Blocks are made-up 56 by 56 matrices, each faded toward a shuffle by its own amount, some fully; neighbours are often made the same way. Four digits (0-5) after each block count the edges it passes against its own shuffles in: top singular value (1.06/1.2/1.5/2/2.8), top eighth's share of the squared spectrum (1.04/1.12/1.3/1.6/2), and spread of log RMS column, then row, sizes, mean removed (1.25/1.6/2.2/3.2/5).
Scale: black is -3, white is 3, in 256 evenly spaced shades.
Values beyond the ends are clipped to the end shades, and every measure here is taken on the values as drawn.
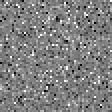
0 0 0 0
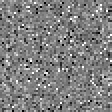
2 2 0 0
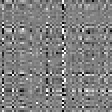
5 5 3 3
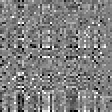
4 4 3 3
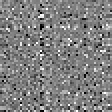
4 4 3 2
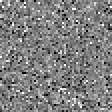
1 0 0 0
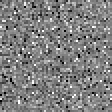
3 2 1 1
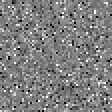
0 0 0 0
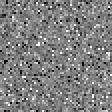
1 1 0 0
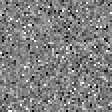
1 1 0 0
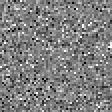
2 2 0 0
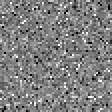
2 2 0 0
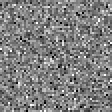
0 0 0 0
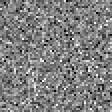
0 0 0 0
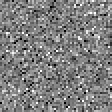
0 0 0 0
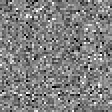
3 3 1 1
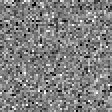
0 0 0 2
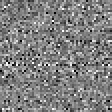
1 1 0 3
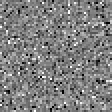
2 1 0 0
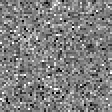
2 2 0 0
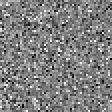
1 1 0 0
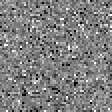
2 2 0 1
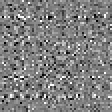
4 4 2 2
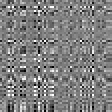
5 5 4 4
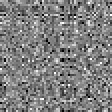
4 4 2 2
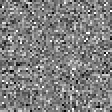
3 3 1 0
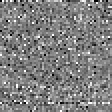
1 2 0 2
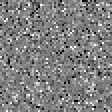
2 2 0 0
